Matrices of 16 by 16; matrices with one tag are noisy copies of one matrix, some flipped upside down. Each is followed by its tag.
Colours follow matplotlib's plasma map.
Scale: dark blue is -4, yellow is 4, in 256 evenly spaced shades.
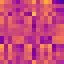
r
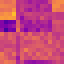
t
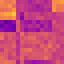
t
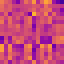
r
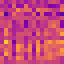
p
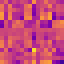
r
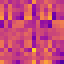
r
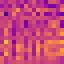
p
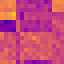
t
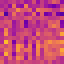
p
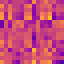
r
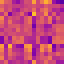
r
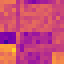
t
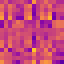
r
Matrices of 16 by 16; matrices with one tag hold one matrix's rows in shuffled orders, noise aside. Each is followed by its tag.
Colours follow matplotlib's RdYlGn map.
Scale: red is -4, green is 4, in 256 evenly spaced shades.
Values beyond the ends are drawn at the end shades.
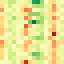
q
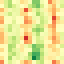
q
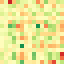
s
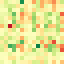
s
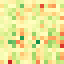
s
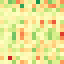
s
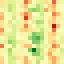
q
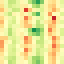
q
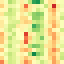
q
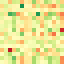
s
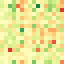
s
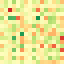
s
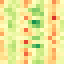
q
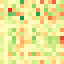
s
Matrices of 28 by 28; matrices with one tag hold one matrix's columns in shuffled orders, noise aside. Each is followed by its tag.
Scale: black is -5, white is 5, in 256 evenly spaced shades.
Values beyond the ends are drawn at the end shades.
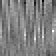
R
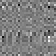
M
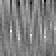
R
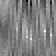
R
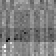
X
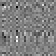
M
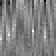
R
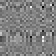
M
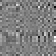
M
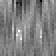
R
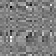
M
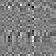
M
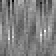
R
